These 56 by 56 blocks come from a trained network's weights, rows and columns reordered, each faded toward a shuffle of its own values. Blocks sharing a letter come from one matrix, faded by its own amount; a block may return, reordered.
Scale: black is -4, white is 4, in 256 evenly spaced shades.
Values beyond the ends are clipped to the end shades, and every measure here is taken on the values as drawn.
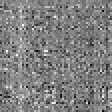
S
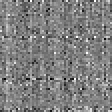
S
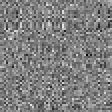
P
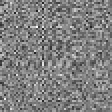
P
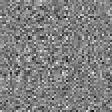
P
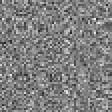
P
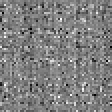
S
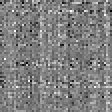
S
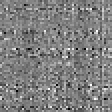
S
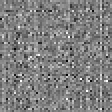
S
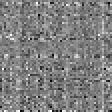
S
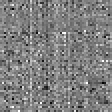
S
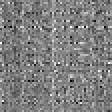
S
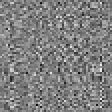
P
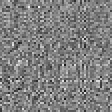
P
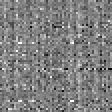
S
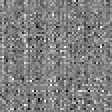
S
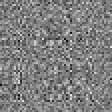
P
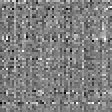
S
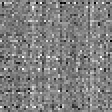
S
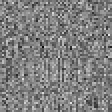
P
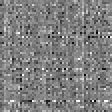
S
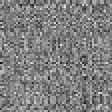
P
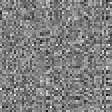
P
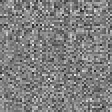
P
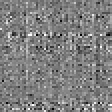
S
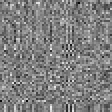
P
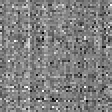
S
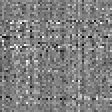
S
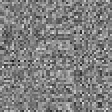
P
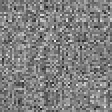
P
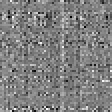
S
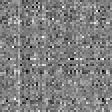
S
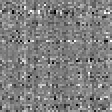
S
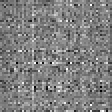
S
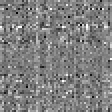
S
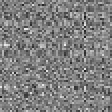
P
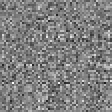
P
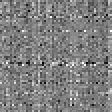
S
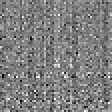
S
